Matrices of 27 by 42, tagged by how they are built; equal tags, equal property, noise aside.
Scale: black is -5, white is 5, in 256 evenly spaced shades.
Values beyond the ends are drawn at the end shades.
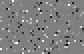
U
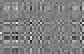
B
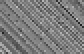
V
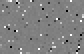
U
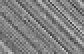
V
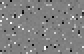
U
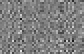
B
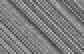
V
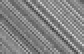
V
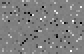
U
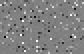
U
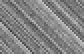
V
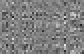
B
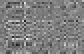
B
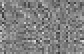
B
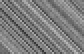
V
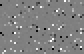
U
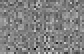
B
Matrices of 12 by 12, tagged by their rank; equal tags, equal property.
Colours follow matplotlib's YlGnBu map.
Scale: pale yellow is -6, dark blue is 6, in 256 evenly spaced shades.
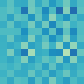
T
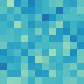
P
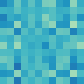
T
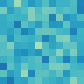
P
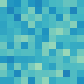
P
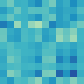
T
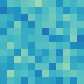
P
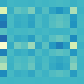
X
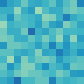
P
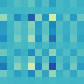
X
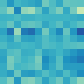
T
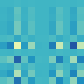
X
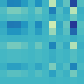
X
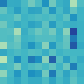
T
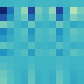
X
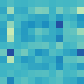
T
